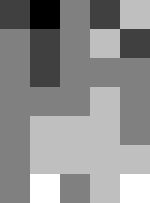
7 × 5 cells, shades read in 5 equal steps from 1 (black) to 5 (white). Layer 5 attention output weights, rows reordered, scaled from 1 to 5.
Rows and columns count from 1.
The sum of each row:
12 14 14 16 18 19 20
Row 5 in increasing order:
3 3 4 4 4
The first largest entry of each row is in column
5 4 1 4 2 2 2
